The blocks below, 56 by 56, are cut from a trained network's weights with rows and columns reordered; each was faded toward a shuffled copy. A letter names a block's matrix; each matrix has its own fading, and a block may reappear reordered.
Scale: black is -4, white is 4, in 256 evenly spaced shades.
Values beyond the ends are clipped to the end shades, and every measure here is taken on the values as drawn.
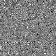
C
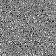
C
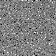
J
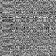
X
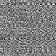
X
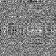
X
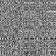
X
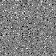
J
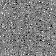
J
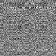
X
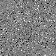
J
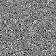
C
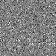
C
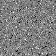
J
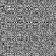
X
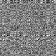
X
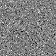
C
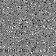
J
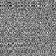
X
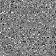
C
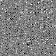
J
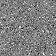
C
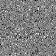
C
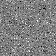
J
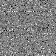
C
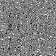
J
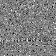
C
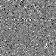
J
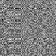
X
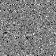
C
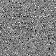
C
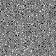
J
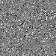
J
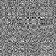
X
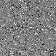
J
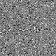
C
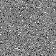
C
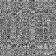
X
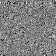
C
